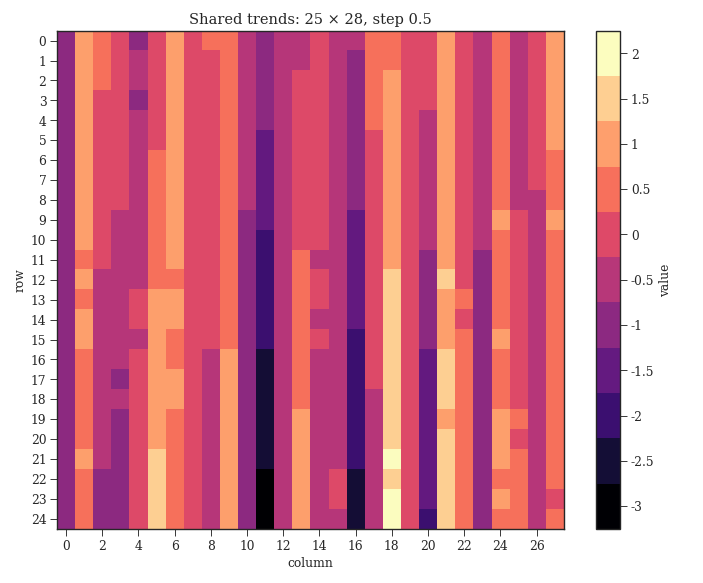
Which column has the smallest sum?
11
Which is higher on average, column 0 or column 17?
column 17
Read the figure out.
Title: Shared trends: 25 × 28, step 0.5
x-axis: column, ticks 0 2 4 6 8 10 12 14 16 18 20 22 24 26
y-axis: row, ticks 0 1 2 3 4 5 6 7 8 9 10 11 12 13 14 15 16 17 18 19 20 21 22 23 24 (0 at the top)
Colour bar: value, ticks -3 -2.5 -2 -1.5 -1 -0.5 0 0.5 1 1.5 2
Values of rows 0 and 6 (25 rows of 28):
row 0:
-1 1 0.5 0 -1 0 1 0 0.5 0.5 -0.5 -1 -0.5 -0.5 0 -0.5 -0.5 0.5 0.5 0 0 1 0 -0.5 0.5 -0.5 0 1
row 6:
-1 1 0 0 -0.5 0.5 1 0 0 0.5 -0.5 -1.5 -0.5 0 0 -0.5 -1 0 1 0 -0.5 1 0 -0.5 0.5 -0.5 0 0.5
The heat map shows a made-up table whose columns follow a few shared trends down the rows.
